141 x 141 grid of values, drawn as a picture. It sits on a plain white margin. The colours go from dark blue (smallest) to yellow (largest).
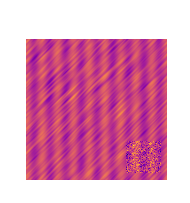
Values change most from cell to cell in the bottom right. Overall the values sit about 50% of the way up the scale. There is no overall slope. An odd patch, rougher than its surroundings, sits in the bottom right. Upright stripes repeat 9 times across the table.
